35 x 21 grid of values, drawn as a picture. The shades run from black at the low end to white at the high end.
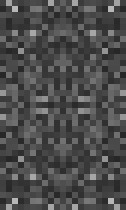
Average level on the scale: 30%. Slope: none. Mirror symmetry: left to right and top to bottom. Histogram: skewed, a long tail of high values. Seam: none.
